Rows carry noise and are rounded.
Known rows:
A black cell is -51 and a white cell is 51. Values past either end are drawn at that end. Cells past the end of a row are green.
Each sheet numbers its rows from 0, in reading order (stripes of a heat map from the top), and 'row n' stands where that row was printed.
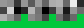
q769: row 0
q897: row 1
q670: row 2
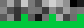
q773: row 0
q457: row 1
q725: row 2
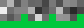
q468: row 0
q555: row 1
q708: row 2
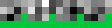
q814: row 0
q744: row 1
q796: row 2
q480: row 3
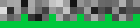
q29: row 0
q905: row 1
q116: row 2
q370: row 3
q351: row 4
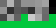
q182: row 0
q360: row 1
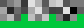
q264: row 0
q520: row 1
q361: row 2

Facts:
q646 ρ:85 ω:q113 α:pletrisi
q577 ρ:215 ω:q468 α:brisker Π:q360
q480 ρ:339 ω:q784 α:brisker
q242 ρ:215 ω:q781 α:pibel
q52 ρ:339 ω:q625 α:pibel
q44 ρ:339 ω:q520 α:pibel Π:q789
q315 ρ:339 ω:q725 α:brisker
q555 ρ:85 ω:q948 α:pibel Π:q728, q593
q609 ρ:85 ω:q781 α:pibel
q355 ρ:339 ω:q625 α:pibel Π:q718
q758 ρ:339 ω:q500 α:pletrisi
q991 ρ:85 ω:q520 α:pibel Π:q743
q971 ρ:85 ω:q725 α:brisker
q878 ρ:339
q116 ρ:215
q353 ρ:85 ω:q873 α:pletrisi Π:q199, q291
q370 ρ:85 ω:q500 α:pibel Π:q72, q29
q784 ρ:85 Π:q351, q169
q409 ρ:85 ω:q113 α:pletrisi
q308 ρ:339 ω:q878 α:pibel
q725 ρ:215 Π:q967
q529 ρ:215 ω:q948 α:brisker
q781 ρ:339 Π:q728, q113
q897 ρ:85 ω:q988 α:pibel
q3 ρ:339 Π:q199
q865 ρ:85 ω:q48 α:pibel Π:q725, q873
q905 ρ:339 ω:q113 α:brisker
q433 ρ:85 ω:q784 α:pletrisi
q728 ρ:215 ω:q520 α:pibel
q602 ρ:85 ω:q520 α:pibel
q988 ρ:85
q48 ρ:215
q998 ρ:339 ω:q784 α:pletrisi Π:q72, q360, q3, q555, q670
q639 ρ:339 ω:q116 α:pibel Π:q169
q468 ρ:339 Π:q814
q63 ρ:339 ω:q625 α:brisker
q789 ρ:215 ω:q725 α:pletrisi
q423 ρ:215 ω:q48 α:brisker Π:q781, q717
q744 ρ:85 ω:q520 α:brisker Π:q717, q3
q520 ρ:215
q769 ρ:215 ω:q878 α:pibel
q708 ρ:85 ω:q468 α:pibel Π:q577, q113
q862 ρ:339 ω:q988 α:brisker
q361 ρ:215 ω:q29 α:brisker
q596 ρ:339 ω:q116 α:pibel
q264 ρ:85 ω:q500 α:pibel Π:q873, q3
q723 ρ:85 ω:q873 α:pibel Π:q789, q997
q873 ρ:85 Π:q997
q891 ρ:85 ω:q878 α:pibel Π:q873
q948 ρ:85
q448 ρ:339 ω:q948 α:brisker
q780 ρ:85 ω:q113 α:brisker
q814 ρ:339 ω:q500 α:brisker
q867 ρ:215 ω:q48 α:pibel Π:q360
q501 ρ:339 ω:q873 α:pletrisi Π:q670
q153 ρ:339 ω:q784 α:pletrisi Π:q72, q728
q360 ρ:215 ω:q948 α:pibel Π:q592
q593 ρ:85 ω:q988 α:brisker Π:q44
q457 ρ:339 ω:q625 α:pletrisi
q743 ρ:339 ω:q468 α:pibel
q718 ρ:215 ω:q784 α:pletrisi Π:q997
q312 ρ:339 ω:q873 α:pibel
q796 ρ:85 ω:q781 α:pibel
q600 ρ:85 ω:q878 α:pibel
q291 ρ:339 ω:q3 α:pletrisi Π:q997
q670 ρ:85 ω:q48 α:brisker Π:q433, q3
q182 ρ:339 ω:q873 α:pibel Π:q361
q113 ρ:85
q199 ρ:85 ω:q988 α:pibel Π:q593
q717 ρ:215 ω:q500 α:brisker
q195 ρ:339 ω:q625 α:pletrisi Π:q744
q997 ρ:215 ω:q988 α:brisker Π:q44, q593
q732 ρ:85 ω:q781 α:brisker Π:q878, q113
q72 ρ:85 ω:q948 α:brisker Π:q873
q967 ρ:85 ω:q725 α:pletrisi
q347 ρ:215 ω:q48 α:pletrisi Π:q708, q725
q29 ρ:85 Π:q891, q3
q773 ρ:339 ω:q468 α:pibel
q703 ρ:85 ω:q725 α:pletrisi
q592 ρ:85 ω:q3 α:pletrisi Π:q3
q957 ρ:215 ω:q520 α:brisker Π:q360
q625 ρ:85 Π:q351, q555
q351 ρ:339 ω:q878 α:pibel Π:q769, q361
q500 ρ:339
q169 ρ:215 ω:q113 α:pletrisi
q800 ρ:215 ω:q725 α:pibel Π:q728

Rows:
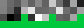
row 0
q315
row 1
q44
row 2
q72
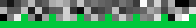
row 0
q291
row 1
q169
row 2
q728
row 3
q865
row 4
q891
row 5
q957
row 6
q997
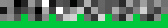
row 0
q800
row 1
q592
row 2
q873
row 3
q347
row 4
q353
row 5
q732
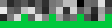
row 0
q593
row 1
q723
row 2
q3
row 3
q998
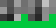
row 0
q153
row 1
q501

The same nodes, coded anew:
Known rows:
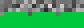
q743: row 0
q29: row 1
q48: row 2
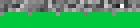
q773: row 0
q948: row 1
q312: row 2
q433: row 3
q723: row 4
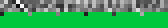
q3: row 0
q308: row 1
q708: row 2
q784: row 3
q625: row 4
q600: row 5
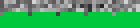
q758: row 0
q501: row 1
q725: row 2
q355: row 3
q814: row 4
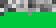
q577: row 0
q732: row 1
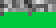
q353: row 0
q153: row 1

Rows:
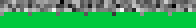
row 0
q717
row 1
q423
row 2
q555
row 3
q991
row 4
q744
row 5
q242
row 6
q865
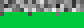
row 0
q670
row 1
q361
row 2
q789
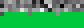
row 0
q347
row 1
q199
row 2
q264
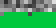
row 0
q769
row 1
q867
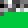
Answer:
q718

